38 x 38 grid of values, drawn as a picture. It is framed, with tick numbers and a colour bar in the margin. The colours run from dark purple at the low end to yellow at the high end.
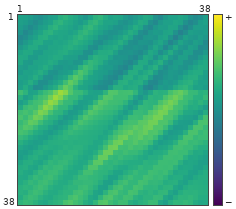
Seam: horizontal, 40% of the way down, the bottom part higher. Grain: diagonal, up to the right. Histogram: bell-shaped.
